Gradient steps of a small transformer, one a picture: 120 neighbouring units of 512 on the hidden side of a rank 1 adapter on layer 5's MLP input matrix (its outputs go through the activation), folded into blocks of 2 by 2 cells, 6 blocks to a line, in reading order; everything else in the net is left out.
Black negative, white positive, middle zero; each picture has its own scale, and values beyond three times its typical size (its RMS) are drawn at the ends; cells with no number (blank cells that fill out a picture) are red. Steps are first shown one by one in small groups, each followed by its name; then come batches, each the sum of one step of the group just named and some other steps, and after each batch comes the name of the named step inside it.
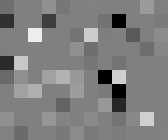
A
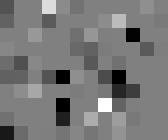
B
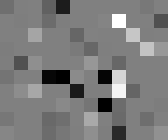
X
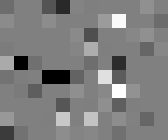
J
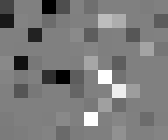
J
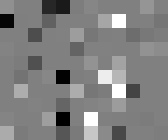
B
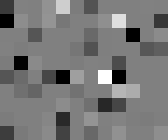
B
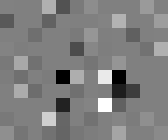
B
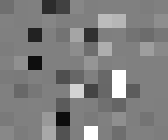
B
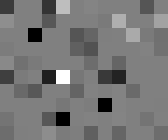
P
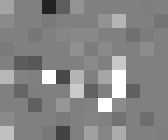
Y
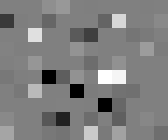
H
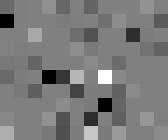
H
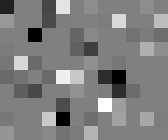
P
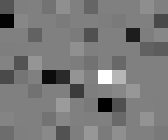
H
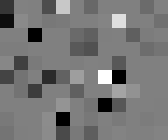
P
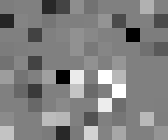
Y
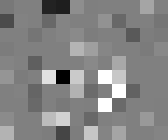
Y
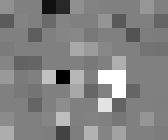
Y
